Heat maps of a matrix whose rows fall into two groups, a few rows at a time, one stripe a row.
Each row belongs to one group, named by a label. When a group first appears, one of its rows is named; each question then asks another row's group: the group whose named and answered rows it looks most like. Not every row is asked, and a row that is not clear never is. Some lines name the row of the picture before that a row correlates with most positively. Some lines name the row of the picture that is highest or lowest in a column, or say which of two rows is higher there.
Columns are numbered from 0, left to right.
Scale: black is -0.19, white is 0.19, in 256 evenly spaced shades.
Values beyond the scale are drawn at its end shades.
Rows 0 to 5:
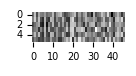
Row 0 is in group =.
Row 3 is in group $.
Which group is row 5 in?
$
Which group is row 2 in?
=
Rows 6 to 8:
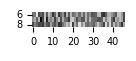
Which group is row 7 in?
=
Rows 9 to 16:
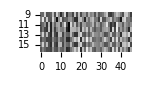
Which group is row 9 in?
$
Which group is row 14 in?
$
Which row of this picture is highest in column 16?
12
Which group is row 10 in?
=
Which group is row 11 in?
$
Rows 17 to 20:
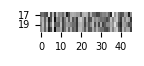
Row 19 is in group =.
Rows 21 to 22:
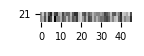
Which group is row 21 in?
=
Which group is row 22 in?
=
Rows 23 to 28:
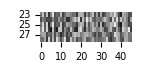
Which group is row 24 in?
$
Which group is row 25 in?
=
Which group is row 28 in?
$
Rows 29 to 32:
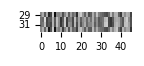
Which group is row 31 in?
$
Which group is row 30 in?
$
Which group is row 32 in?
=
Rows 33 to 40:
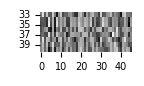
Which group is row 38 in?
=
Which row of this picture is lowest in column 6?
38
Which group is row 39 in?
=
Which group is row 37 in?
$
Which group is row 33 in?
=
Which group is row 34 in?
$
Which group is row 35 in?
$
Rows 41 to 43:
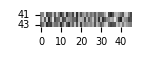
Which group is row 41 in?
$
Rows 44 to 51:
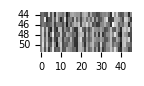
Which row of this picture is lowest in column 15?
46
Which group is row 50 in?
=
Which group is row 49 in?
=
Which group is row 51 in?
=
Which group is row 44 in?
$
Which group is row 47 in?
=
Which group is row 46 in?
$
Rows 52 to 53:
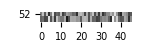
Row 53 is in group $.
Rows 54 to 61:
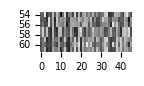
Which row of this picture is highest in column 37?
54
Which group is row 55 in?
$
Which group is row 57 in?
=
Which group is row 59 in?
$
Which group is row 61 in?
$
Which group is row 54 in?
$
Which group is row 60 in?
$
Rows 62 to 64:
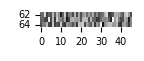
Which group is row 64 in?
=
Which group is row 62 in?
$
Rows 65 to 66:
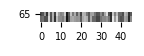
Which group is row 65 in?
$
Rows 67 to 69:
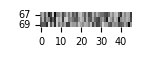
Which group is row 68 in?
=
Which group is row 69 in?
$
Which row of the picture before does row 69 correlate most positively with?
66
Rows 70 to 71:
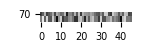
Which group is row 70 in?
$
